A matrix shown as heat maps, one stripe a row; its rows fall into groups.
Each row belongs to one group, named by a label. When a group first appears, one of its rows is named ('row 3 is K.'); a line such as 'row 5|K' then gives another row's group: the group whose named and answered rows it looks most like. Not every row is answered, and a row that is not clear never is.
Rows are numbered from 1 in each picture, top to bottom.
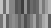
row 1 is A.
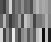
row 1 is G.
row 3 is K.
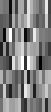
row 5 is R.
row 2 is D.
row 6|A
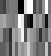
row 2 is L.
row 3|R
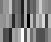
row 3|R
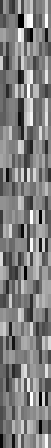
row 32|G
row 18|R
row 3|L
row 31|R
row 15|L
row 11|L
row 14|G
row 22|G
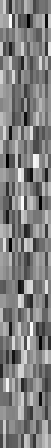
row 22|L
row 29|R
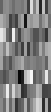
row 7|K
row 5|R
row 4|A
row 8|K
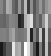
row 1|A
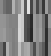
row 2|L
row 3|L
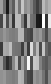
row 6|L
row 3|L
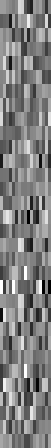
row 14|G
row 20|D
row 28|A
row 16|A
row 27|D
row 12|R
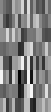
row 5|R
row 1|R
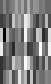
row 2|D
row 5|D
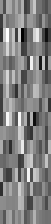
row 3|K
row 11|R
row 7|K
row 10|L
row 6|K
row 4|K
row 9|A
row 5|R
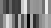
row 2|A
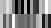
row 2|K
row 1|A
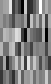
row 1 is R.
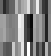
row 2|L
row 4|R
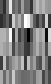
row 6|K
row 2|D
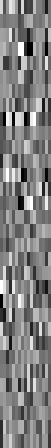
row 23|G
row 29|L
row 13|K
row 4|L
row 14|K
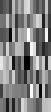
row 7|R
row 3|D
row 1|D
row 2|K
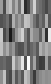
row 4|A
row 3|R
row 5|R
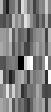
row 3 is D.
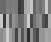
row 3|A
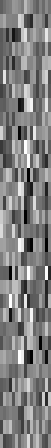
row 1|D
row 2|L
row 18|L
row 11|D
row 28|D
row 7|D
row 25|R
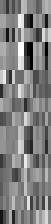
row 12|D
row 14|D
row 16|G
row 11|L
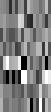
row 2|L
